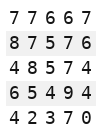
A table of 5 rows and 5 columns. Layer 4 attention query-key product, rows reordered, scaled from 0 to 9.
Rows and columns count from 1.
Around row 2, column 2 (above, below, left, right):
7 8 8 5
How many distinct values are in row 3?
4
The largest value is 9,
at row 4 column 4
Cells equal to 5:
3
